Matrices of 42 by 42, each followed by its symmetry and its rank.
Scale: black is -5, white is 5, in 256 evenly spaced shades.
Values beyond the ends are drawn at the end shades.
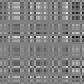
neither, rank one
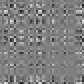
antisymmetric, rank two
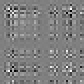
symmetric, rank two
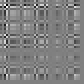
symmetric, rank one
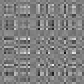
antisymmetric, rank two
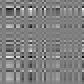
neither, rank one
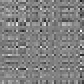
neither, rank three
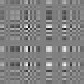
symmetric, rank one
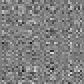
neither, rank five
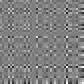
symmetric, rank two
